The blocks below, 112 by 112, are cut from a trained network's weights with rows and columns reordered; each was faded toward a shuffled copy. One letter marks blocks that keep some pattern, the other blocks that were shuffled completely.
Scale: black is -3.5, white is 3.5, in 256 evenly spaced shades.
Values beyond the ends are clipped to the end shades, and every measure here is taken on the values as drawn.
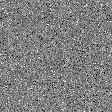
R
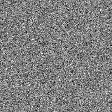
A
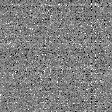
A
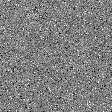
R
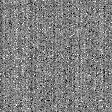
A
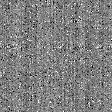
A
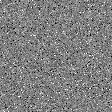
R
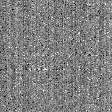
A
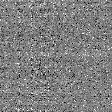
A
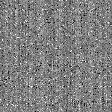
A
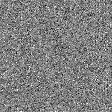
A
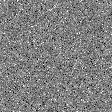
R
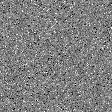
R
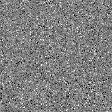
A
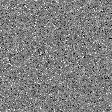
R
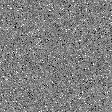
R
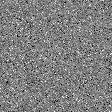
R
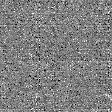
A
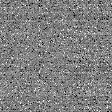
A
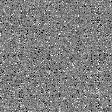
A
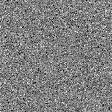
A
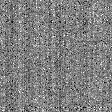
A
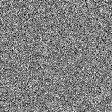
A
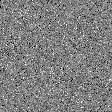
R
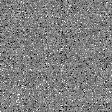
A
